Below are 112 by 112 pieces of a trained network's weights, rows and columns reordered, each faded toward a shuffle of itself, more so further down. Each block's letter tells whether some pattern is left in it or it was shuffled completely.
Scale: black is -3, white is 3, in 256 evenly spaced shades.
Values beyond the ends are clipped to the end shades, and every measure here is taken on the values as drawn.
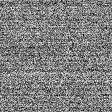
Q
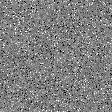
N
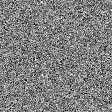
N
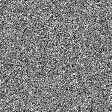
N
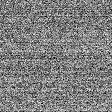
Q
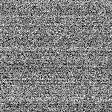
Q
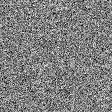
N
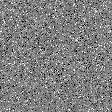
N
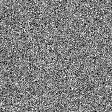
Q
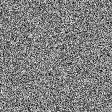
N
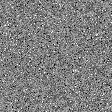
N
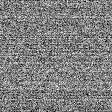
Q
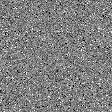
Q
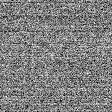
Q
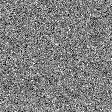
N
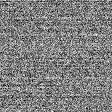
Q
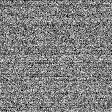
Q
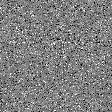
Q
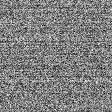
Q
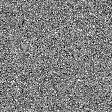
N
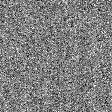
Q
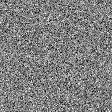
N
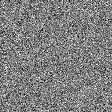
Q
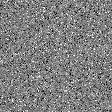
N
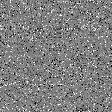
Q
